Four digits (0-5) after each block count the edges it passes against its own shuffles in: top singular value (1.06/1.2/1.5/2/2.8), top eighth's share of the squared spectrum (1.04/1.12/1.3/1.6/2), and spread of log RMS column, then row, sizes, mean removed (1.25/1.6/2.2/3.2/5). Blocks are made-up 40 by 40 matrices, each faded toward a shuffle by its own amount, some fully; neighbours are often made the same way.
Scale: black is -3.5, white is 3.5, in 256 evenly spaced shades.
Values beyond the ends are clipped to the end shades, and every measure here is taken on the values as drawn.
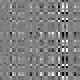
5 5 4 3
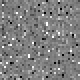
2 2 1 0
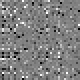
4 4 2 1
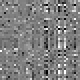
4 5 3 2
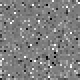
2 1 0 0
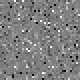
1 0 0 0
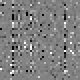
4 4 2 1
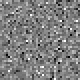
3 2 1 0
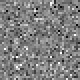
2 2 1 0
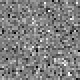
2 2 0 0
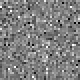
2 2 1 0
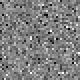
3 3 0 1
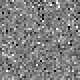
1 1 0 0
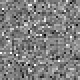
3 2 0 0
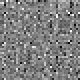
3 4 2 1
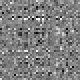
4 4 2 2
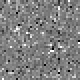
1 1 0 0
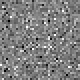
2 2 0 0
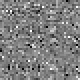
3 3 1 1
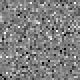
0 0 0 0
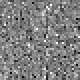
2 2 0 0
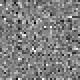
3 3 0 1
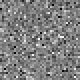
2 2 0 0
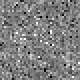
0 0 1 0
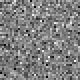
2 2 0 0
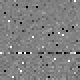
3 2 0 0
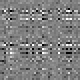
4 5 3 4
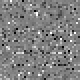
3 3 0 1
